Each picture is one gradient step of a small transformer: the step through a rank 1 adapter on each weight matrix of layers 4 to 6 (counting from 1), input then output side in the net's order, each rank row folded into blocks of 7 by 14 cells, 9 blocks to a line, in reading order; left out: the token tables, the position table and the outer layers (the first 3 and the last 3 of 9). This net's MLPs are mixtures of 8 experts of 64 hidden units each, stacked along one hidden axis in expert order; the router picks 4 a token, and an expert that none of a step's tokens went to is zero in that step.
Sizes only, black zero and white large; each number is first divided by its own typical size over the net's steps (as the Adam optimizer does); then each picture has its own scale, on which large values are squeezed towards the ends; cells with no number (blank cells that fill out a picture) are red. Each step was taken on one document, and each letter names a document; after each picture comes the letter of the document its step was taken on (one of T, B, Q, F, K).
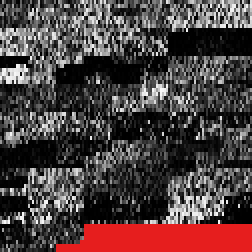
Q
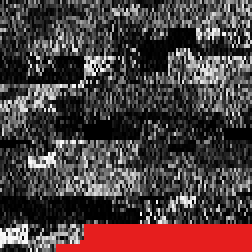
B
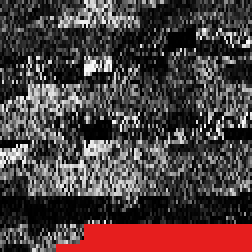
B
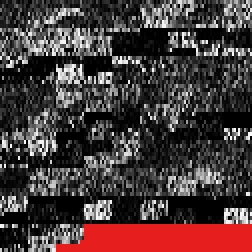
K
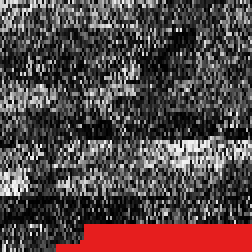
B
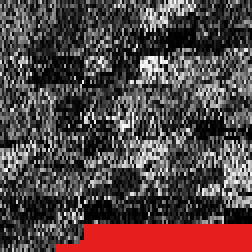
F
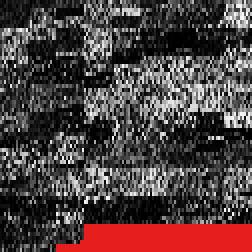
F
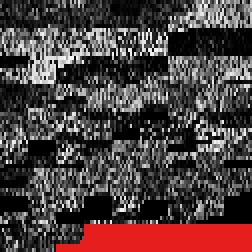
Q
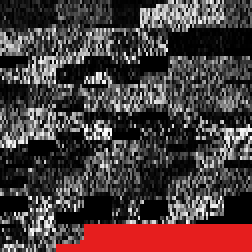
Q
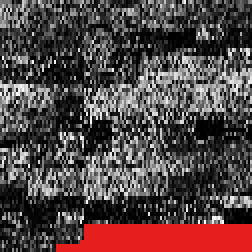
F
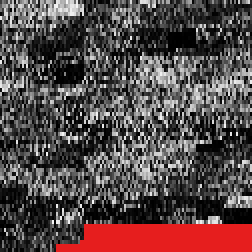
F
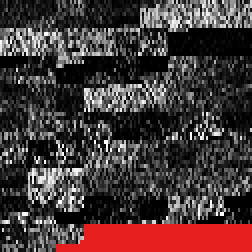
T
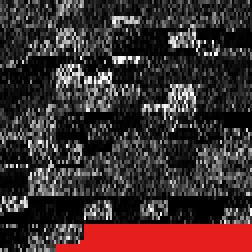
K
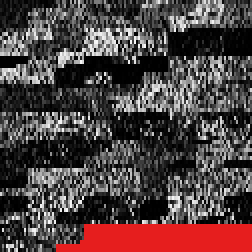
Q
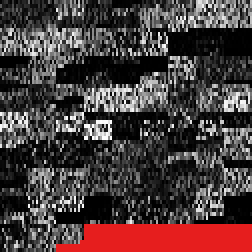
Q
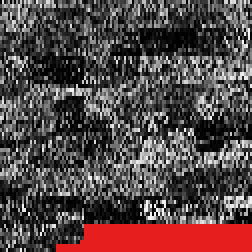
F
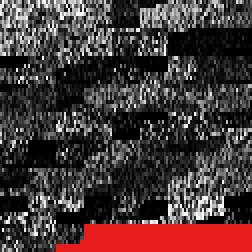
T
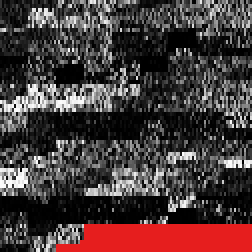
B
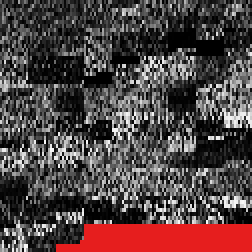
F
